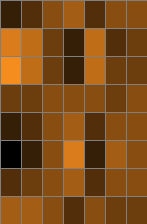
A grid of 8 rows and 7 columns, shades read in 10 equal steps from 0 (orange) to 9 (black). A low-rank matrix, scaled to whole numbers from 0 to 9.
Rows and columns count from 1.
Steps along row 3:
up up up down up same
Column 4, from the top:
3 7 7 4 3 1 3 6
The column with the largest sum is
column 1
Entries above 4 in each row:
3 4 4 3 3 3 3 3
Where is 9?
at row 6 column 1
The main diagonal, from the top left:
7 2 5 4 6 3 4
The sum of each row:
34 28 26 31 34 35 32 30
